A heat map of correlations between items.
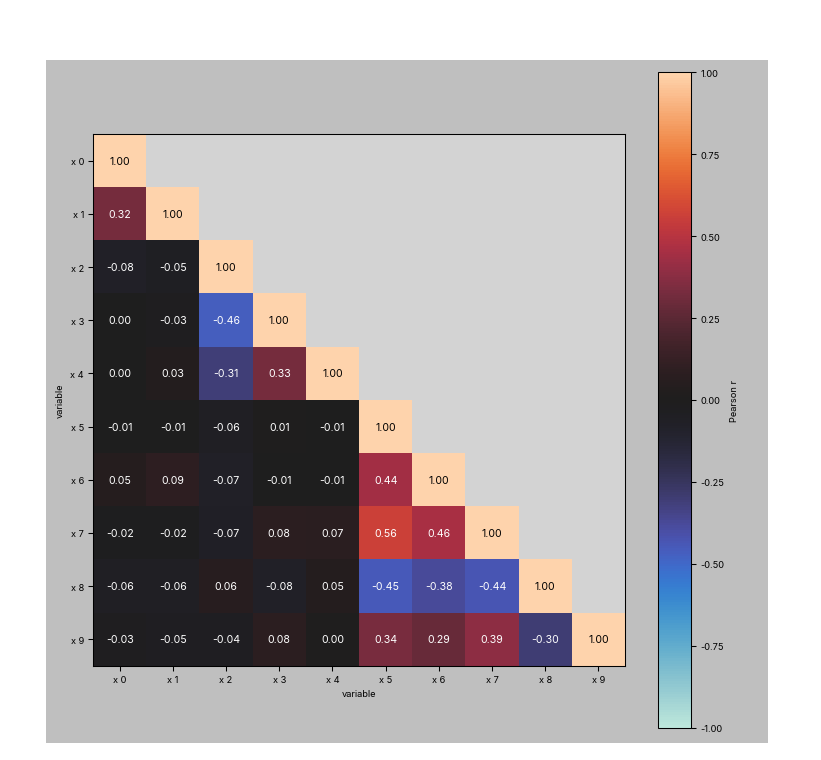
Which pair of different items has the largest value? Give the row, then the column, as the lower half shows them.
x 7, x 5
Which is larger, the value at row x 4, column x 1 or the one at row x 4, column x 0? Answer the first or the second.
the first
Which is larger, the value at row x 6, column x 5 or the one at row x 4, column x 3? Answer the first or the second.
the first
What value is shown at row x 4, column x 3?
0.33
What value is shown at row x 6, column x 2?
-0.07
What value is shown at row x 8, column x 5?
-0.45
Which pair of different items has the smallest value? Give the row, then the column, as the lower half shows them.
x 3, x 2
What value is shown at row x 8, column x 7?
-0.44
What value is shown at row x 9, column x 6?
0.29
